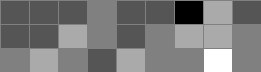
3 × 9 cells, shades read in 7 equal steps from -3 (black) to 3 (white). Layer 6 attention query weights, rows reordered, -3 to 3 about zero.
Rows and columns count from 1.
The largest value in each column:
0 1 1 0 1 0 1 3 0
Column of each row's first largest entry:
8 3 8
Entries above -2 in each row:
8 9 9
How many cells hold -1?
10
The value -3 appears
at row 1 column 7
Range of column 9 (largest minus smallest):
1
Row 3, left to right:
0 1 0 -1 1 0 0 3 0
